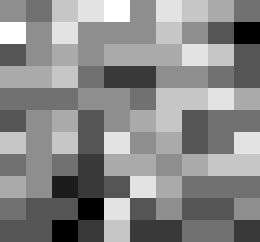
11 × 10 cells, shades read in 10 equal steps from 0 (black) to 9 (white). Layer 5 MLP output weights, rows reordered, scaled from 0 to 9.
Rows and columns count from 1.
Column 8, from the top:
7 5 8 5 7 3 3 6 4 3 4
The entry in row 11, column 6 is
2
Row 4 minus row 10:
2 3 4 4 -6 -1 0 2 1 -2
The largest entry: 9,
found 2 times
